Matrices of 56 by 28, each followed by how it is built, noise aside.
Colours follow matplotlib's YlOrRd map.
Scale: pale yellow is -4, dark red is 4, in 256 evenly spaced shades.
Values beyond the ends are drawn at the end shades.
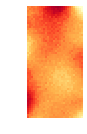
smooth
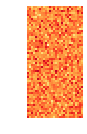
noise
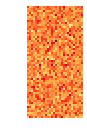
noise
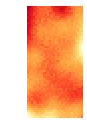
smooth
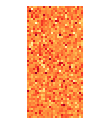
noise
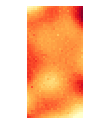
smooth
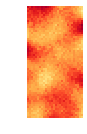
smooth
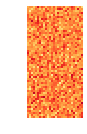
noise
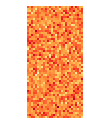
noise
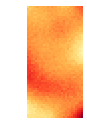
smooth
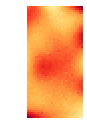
smooth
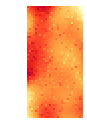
smooth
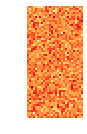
noise
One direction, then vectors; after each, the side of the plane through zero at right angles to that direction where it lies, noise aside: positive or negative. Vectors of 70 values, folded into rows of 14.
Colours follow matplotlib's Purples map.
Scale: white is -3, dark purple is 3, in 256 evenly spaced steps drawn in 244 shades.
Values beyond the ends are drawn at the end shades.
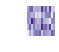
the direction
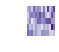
negative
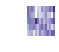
positive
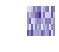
negative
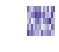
negative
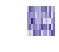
positive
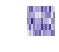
positive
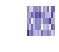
negative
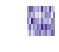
positive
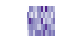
positive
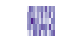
positive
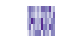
positive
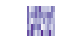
negative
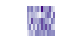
positive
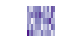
negative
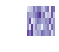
negative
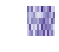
positive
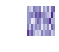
negative
